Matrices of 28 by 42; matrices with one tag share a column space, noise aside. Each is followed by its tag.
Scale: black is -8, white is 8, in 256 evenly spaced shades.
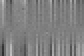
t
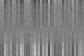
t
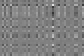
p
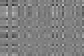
p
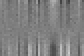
t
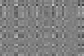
p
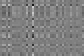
p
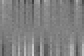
t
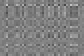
p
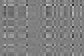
p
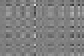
p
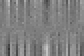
t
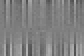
t
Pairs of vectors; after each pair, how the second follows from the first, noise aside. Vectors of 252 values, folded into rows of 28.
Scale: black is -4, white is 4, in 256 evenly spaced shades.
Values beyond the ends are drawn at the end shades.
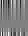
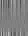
shrunk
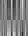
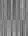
shrunk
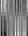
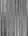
shrunk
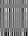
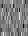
shuffled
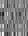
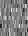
shuffled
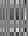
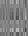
shrunk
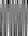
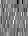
shuffled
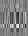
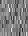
shuffled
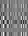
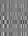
shrunk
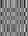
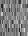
shuffled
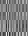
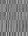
shrunk
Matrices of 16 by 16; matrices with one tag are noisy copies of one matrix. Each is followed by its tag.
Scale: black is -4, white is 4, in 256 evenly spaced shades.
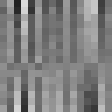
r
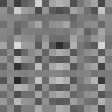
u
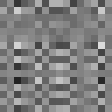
u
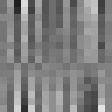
r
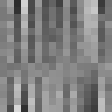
r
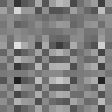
u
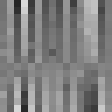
r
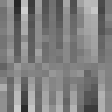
r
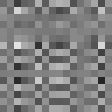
u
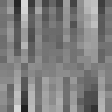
r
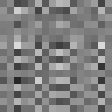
u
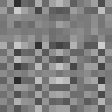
u
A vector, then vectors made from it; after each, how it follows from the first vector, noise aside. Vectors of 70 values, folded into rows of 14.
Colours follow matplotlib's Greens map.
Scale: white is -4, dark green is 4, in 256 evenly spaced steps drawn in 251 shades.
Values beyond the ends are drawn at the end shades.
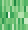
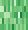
reversed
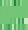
partly zeroed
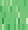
partly zeroed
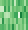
reversed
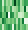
scaled up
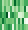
scaled up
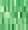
reversed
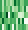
scaled up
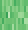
shrunk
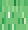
partly zeroed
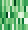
scaled up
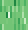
partly zeroed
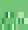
partly zeroed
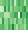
reversed
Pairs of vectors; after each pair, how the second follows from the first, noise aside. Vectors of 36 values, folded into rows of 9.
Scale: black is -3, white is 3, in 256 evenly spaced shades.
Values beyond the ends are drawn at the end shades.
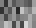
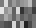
negated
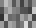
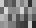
wrapped around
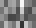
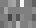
partly zeroed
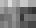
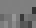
partly zeroed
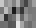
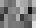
wrapped around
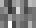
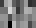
negated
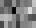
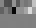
partly zeroed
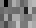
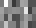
negated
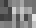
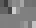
partly zeroed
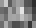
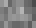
shrunk
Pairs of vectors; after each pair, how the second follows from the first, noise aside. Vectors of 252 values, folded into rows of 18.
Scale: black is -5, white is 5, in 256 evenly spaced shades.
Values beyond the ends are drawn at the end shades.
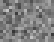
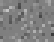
partly zeroed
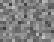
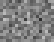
wrapped around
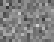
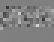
partly zeroed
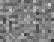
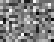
scaled up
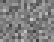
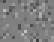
partly zeroed
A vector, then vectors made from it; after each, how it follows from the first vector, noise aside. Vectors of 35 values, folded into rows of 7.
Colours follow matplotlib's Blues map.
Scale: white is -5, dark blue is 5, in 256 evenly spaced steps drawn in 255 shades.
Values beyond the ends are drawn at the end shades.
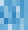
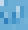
partly zeroed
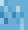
partly zeroed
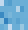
partly zeroed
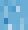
partly zeroed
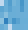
partly zeroed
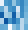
scaled up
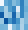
scaled up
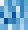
scaled up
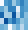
scaled up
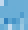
partly zeroed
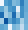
scaled up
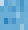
partly zeroed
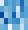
scaled up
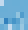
partly zeroed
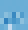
partly zeroed
